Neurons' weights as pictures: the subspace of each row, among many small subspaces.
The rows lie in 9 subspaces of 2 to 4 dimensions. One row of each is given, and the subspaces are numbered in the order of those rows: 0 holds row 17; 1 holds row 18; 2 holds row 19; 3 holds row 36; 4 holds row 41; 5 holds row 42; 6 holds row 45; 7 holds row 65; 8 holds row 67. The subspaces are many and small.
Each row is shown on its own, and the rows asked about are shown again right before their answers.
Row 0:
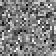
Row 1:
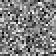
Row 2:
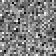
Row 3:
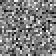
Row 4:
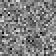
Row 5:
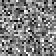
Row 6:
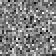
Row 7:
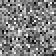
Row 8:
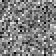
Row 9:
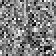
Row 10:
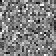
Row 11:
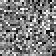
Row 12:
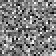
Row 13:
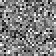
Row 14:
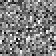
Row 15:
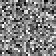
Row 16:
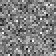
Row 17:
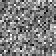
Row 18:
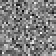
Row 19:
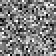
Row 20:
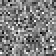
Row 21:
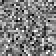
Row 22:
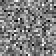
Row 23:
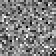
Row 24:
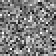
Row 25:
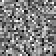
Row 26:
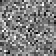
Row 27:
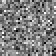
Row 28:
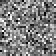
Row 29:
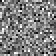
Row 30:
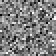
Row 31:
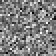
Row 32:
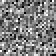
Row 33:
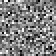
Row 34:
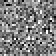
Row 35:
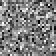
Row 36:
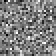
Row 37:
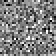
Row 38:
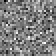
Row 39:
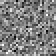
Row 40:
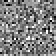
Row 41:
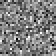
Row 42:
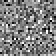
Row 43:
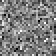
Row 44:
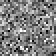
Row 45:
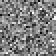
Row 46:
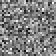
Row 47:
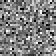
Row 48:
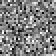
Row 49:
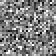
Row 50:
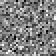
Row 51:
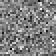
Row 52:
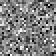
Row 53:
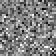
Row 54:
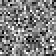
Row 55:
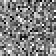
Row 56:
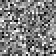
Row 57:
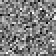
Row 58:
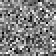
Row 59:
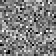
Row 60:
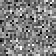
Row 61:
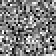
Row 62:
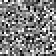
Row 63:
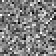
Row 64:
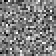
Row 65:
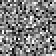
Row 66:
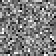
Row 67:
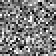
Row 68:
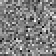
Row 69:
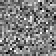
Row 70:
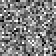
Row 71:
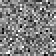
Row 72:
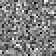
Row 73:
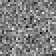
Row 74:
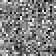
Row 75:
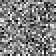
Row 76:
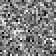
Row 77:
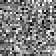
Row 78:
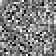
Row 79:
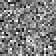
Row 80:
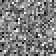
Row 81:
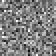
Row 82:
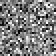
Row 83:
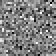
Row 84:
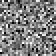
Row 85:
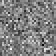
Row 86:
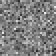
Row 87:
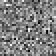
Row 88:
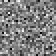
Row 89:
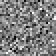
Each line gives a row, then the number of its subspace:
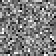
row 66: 0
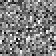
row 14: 4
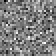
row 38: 3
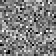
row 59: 0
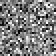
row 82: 2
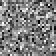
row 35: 2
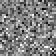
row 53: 1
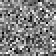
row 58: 8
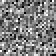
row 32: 6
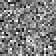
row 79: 4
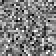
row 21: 1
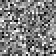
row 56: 8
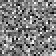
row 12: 1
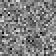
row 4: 4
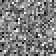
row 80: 6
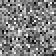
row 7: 1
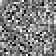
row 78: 2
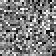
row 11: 4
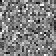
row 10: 2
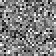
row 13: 0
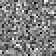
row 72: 1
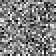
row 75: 2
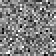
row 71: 0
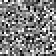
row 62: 3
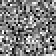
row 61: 7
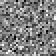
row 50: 6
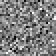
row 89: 6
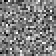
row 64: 3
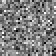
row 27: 3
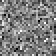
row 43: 0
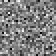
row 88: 3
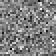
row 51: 8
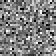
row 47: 4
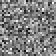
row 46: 1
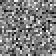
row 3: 7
